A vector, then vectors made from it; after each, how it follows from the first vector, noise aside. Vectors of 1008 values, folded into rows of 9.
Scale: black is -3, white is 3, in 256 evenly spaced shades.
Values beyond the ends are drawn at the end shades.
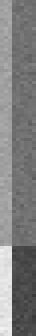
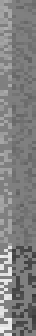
partly zeroed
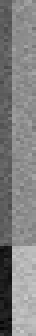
negated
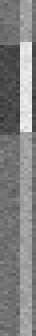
wrapped around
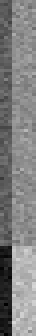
negated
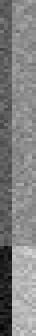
negated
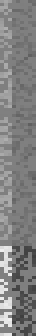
partly zeroed
